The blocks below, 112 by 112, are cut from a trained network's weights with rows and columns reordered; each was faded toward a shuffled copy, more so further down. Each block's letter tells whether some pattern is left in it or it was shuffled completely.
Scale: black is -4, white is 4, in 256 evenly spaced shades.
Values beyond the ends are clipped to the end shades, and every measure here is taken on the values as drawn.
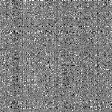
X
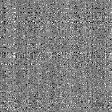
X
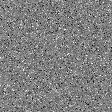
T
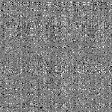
X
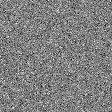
T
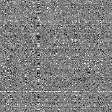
X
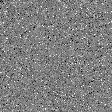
T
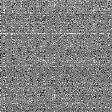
X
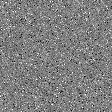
T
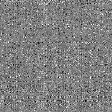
X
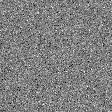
T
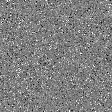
T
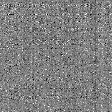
X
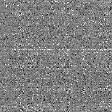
X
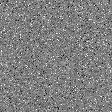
T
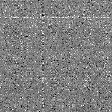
X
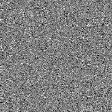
X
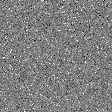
T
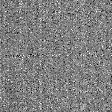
X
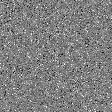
T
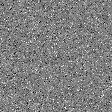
T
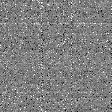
X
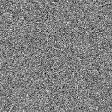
X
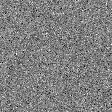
T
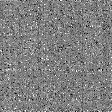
X
